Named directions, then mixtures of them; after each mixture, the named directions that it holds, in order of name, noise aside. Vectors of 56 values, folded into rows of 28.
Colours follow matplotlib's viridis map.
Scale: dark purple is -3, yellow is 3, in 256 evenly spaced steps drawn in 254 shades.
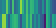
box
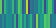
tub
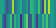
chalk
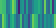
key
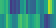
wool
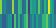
chalk, tub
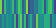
tub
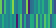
key, tub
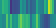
wool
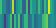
chalk, tub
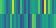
chalk, key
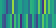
chalk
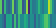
chalk, tub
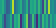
chalk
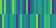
key, tub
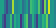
chalk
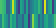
chalk, key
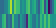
chalk, wool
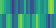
box, wool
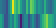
chalk, wool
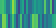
key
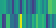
box, wool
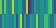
key, tub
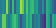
box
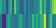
box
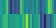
box, wool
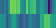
wool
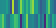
box, chalk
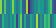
key, tub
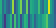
chalk, tub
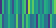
key, tub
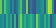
tub, wool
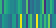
chalk, tub
